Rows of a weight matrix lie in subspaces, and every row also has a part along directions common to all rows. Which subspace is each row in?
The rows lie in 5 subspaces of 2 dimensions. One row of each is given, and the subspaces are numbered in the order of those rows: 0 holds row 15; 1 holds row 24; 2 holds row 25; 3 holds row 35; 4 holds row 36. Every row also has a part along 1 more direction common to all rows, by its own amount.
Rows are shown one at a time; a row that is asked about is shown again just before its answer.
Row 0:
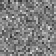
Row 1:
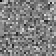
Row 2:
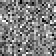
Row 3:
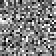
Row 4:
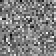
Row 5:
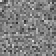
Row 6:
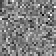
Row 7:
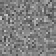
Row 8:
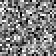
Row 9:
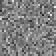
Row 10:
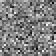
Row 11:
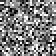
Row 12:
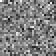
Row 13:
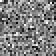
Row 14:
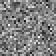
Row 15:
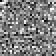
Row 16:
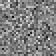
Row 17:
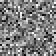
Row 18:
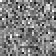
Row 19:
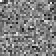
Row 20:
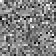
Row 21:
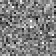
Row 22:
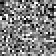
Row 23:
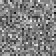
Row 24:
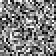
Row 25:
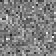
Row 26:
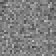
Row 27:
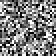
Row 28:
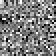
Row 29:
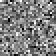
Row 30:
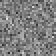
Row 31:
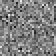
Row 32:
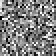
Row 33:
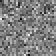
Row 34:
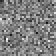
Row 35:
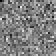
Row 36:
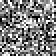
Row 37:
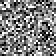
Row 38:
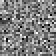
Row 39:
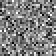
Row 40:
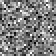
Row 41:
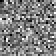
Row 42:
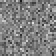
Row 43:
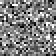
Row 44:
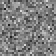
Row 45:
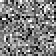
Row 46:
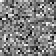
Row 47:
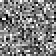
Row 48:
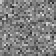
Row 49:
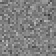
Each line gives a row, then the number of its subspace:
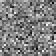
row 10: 4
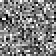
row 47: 2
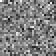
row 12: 0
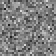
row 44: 1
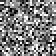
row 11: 4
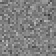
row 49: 0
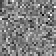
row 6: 2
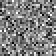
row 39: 2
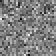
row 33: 1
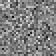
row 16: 1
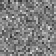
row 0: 1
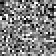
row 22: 0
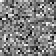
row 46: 4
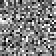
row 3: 3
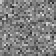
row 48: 4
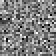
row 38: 3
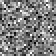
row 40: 1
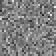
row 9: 2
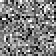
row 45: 4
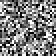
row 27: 2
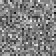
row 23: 4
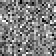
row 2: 3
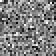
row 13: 0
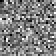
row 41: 3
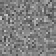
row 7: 0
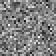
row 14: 1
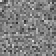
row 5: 0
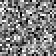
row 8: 2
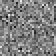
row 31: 3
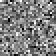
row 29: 0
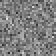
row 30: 2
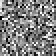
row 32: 2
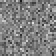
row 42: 3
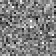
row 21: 4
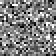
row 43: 4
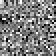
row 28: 3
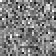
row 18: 3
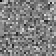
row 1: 0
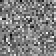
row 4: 1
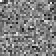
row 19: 0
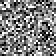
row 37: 1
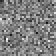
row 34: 3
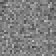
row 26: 0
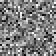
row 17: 2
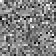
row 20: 1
